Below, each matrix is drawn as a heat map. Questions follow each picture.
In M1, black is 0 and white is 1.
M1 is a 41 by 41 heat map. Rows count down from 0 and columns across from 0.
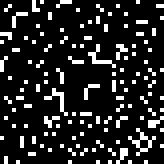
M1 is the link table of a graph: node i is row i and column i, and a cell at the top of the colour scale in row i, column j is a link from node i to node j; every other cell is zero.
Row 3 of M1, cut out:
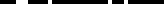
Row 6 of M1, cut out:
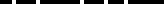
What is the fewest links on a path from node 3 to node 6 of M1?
1
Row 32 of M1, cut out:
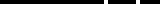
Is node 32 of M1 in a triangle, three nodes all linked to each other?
no
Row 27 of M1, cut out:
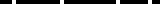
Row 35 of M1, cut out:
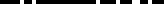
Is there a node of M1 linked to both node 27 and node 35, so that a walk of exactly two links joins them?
yes
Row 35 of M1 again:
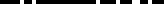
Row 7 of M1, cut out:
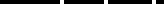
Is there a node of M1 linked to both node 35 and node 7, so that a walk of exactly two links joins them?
no
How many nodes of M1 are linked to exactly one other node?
0
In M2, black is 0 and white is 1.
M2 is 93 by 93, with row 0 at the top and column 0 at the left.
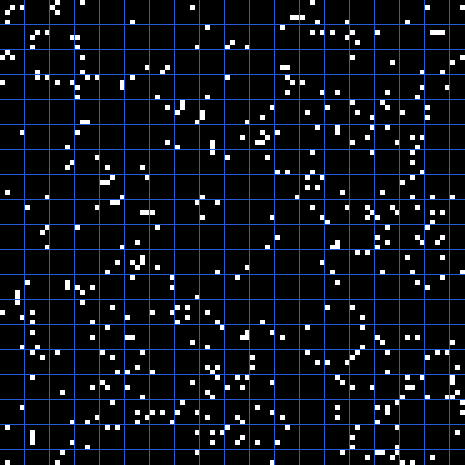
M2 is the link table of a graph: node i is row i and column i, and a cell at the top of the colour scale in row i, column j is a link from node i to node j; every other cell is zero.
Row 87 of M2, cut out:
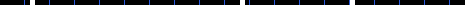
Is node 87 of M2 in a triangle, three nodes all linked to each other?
yes
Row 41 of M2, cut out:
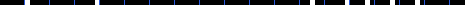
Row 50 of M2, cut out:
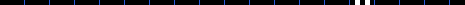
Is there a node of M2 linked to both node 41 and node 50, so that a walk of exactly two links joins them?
yes
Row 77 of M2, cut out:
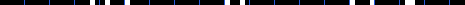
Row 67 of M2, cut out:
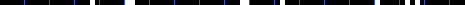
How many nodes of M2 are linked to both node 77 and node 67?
4
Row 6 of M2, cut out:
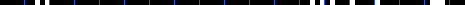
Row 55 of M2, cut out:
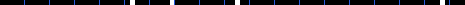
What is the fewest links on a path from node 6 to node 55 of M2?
2
